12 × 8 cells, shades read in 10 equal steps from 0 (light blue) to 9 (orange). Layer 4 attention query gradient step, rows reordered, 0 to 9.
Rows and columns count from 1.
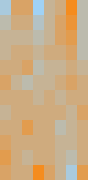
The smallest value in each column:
1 4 3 0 4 3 1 3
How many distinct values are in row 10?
3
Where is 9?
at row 1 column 7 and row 12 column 4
